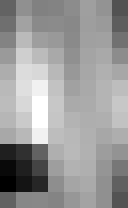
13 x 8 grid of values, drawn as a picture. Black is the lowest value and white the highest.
Stripes: none. Ninth with the highest average: middle left. Roughest part: bottom left. Odd patch: lower, in the bottom left. Ninth with the lowest average: bottom left.
